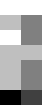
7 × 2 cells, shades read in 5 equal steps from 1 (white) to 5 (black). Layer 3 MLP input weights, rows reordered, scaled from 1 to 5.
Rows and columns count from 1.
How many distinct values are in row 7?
2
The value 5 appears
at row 7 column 1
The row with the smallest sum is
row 1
